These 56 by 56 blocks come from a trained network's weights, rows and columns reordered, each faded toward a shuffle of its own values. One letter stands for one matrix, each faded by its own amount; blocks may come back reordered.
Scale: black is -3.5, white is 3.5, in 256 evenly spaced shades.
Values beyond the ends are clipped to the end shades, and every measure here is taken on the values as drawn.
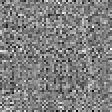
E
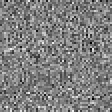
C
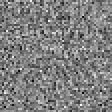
C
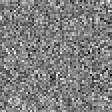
C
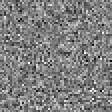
C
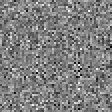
E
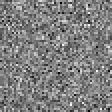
C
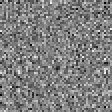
C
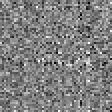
E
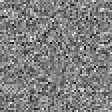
C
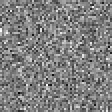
C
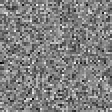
C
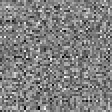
E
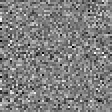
E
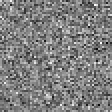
C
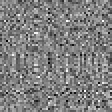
E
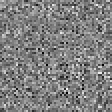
E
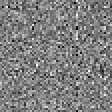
E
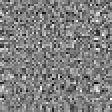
E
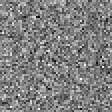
C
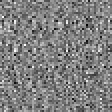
E
